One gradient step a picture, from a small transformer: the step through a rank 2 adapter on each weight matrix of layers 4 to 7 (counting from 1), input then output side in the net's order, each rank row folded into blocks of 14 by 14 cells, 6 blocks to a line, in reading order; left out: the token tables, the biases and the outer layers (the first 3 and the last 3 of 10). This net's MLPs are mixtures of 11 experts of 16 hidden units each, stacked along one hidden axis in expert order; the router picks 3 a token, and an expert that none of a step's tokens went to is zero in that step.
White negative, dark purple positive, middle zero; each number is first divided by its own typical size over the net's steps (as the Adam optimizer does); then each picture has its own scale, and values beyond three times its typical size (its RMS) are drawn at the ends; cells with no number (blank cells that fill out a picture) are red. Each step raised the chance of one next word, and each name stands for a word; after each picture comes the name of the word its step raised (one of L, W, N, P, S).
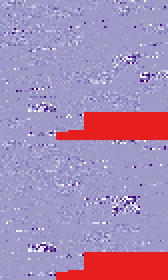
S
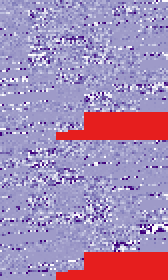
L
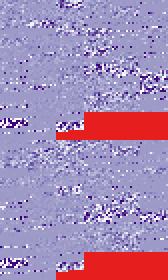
L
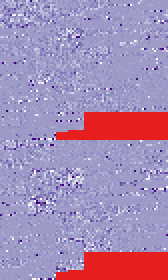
S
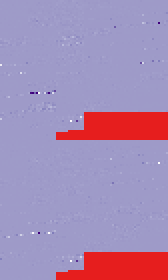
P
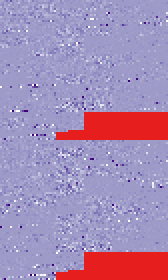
S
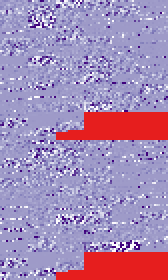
L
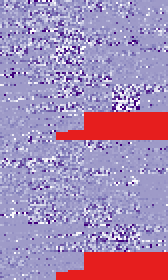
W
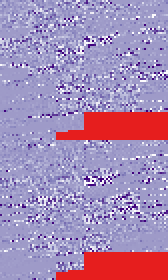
W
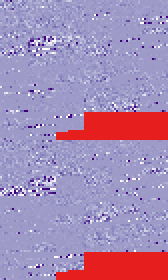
S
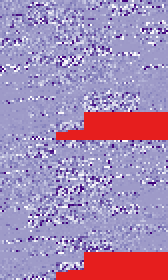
L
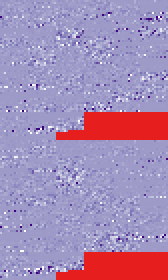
S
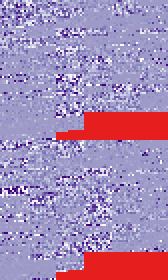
W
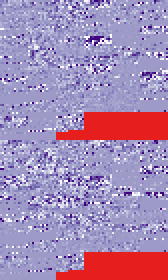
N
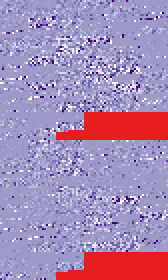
P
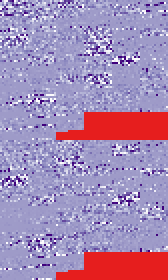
L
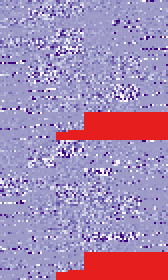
W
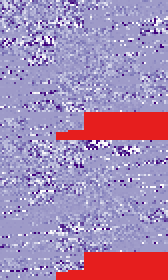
L
